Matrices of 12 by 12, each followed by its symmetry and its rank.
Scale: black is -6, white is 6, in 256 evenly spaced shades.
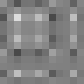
symmetric, rank one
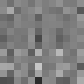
neither, rank two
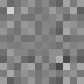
symmetric, rank two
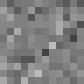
antisymmetric, full rank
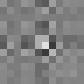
symmetric, rank two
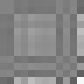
symmetric, rank one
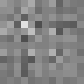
symmetric, rank two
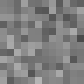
antisymmetric, full rank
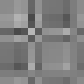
symmetric, rank one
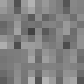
neither, rank two
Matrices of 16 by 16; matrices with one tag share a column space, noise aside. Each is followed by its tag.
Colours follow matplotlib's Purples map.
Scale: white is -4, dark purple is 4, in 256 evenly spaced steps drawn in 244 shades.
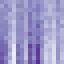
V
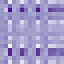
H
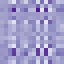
H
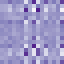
H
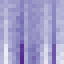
V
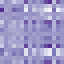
H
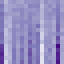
V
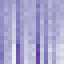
V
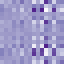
H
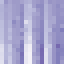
V
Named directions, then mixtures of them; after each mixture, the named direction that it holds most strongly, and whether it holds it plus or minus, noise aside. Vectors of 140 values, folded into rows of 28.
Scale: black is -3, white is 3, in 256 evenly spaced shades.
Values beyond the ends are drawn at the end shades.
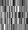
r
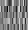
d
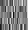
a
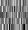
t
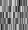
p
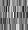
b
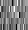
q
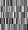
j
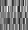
d, minus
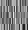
t, plus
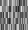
p, plus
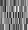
r, plus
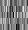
b, minus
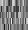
r, minus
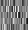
r, plus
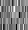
q, plus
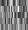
r, plus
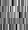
q, plus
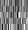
t, minus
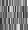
b, plus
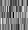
b, minus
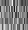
q, minus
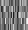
r, minus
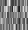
d, minus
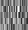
r, plus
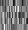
r, plus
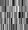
r, plus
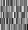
j, plus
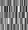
d, plus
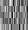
a, minus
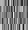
a, minus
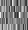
q, minus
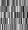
b, plus
